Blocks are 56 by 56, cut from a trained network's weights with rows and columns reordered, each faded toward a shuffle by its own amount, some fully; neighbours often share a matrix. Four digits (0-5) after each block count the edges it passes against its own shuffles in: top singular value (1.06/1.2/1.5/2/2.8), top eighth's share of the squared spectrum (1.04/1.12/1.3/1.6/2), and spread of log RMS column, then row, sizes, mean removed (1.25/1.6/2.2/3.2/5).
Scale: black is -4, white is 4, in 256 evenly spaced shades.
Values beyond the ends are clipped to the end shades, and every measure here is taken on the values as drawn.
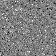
0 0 0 0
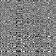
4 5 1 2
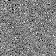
2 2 0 0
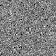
2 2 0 1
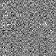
3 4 2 2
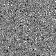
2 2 0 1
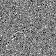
0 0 0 0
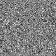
2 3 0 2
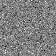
0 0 0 0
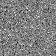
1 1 0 0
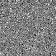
1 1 0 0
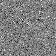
2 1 0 1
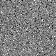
1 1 0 0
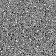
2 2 0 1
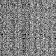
3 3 0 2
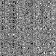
3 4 2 2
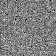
0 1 0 0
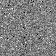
0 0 0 0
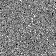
0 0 0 0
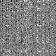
3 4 2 2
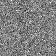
0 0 0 0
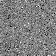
1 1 0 0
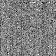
2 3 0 1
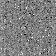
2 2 0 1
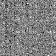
2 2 0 1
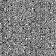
2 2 0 1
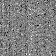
2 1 0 0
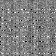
3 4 0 3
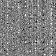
3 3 2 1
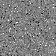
0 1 0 0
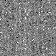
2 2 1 0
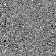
2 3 1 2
